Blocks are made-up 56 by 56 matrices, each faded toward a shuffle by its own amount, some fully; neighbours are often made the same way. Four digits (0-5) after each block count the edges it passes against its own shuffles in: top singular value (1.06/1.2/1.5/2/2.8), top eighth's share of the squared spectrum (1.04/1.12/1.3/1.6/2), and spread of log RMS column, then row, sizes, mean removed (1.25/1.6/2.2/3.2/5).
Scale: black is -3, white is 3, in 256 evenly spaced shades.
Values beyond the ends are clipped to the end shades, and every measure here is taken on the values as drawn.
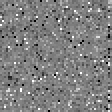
3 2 0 0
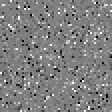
0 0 0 0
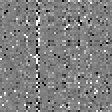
4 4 2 1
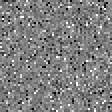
0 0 0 0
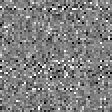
3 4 1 2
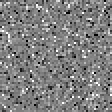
0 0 0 0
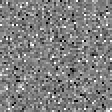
2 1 0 0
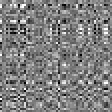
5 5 4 3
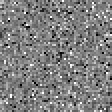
2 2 0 0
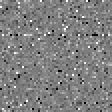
2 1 0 1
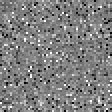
2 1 0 0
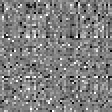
4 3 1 2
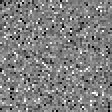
0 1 0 0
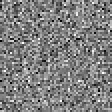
3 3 1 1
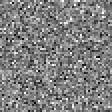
0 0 0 0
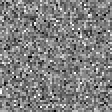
0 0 0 0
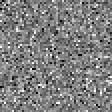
1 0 0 0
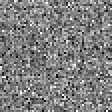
2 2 0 0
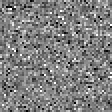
1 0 0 0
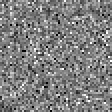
0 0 0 0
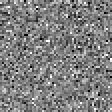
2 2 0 0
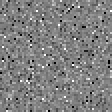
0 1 0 0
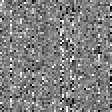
1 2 3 0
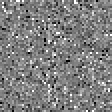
0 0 1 0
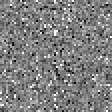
1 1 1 0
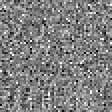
3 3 1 1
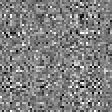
4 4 3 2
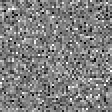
2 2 0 0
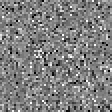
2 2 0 0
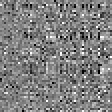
4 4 3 2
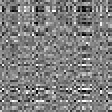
5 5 3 3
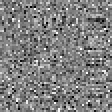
3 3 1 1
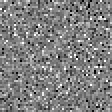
1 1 0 0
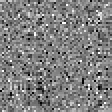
3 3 2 1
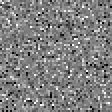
1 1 0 0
